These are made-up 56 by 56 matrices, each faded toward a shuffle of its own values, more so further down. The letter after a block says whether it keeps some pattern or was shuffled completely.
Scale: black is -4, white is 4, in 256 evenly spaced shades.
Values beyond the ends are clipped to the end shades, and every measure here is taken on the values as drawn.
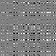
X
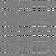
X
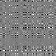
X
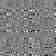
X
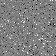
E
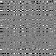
X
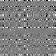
X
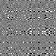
X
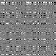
X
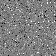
E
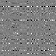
X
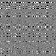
X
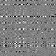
X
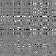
X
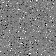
E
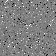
E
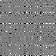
X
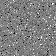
E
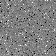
E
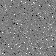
E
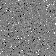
E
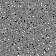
E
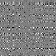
X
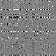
X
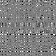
X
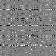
X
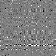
X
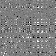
X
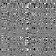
X
